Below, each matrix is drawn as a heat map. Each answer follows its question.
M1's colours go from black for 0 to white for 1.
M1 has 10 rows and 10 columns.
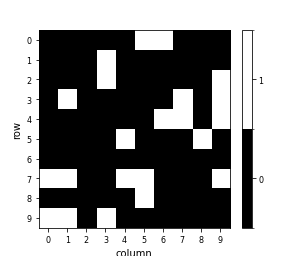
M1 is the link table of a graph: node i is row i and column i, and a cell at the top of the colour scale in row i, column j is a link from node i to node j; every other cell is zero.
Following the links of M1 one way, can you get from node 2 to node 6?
yes
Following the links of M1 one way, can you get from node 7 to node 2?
no
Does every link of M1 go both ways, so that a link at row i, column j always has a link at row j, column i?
no
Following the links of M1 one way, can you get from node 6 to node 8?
no
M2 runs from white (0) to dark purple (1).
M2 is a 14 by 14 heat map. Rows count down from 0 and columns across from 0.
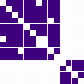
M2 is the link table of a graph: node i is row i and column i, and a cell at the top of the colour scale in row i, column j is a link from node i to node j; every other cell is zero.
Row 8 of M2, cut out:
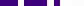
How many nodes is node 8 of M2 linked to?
8
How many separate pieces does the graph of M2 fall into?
2
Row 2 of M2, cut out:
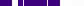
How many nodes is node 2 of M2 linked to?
9
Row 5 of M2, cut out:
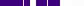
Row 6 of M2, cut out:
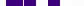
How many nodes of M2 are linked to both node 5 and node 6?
6
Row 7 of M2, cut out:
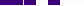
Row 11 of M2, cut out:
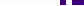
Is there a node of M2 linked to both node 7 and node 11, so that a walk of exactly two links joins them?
no
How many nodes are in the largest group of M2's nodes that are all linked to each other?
8
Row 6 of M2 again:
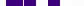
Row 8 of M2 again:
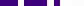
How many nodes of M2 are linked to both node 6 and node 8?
5
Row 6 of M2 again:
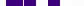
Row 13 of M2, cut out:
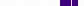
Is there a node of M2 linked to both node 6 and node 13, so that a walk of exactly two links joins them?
no
